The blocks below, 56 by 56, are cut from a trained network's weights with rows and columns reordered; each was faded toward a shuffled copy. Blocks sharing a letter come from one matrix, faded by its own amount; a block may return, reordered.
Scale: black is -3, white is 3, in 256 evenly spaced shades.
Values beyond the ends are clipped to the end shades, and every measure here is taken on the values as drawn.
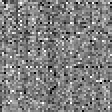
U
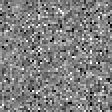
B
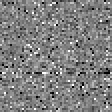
B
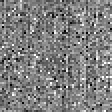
U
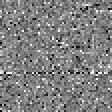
B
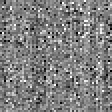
U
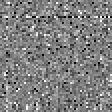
B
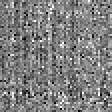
U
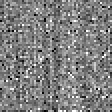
U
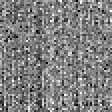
U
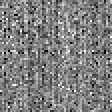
U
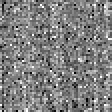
U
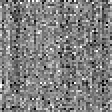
U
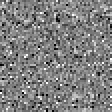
B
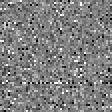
B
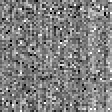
U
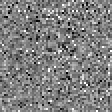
B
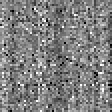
U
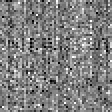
U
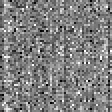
U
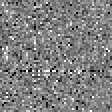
B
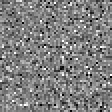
B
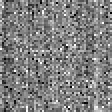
U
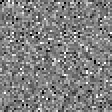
B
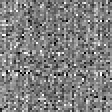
U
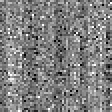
U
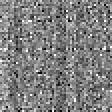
U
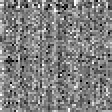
U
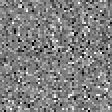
B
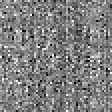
U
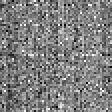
U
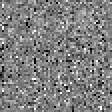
B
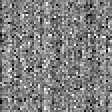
U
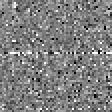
B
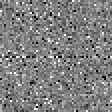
B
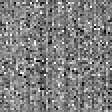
U
